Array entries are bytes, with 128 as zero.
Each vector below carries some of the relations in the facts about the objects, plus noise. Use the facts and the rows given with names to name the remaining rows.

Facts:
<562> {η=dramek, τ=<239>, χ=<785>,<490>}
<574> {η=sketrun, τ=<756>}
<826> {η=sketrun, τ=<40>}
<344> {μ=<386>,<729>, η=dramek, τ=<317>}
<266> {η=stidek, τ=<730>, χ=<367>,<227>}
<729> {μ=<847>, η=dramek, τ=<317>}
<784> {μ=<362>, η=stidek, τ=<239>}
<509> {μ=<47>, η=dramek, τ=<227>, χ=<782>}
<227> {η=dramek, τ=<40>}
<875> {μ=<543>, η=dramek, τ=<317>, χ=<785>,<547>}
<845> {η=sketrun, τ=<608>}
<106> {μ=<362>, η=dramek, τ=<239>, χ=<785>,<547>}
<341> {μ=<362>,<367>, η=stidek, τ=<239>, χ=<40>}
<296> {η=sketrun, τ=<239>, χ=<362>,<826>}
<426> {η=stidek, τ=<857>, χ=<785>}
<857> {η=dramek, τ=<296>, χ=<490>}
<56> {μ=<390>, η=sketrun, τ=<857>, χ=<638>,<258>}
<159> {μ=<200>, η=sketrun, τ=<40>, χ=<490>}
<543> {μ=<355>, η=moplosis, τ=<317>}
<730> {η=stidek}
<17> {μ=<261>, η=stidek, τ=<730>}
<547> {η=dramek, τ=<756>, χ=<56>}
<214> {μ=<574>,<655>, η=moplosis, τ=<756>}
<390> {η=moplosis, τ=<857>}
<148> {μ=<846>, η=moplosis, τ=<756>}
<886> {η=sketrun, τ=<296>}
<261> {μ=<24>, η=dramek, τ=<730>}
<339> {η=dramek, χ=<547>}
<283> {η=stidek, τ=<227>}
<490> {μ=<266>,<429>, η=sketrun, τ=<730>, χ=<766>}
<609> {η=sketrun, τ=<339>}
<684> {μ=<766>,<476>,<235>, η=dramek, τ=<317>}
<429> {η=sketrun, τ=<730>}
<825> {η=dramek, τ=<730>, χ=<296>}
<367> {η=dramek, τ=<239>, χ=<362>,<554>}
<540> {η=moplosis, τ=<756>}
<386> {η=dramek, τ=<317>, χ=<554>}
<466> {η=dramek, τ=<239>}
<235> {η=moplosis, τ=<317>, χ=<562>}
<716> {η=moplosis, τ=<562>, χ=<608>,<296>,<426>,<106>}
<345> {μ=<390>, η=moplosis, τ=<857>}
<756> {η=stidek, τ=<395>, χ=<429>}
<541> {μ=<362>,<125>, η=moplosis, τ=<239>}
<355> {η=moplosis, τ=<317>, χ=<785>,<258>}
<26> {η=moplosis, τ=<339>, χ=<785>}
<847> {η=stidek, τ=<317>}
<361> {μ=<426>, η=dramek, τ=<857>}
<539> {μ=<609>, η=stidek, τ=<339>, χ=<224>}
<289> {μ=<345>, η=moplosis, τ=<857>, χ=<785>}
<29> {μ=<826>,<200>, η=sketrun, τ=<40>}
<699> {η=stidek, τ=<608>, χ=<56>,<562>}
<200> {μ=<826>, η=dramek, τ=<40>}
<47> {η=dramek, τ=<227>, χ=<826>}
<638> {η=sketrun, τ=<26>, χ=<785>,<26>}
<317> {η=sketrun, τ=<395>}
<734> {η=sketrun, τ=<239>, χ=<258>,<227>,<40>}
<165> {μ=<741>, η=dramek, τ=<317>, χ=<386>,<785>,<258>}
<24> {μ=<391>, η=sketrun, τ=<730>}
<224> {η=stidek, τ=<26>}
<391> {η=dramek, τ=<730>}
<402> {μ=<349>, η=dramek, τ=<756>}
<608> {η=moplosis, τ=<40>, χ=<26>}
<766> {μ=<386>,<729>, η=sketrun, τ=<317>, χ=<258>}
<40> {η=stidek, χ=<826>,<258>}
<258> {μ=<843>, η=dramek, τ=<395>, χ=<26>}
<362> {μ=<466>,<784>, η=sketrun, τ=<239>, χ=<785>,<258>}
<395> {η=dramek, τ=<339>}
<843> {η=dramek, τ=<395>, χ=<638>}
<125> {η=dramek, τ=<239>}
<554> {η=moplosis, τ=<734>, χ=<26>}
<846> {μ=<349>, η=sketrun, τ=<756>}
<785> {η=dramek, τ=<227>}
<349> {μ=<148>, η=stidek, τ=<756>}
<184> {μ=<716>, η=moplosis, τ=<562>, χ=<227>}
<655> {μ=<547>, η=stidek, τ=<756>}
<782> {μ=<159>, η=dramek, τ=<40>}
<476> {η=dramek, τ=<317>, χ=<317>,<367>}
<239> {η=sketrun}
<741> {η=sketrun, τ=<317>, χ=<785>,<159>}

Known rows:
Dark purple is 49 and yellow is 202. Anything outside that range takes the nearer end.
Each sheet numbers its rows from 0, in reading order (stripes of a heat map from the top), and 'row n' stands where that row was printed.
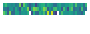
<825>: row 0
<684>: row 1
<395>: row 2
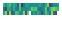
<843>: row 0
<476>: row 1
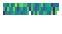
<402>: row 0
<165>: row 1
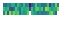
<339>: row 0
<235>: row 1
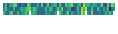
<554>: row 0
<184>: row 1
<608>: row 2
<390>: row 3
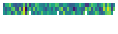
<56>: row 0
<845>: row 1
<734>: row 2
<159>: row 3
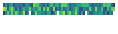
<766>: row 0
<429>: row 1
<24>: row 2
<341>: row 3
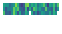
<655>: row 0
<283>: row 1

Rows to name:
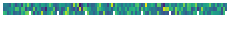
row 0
<716>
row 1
<29>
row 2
<362>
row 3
<214>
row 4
<756>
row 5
<367>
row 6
<148>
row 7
<509>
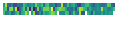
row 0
<296>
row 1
<562>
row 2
<386>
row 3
<539>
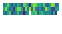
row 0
<266>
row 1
<17>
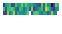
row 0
<846>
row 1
<355>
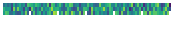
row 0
<543>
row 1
<857>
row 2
<258>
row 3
<349>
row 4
<47>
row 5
<547>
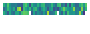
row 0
<699>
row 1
<361>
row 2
<847>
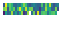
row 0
<490>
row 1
<875>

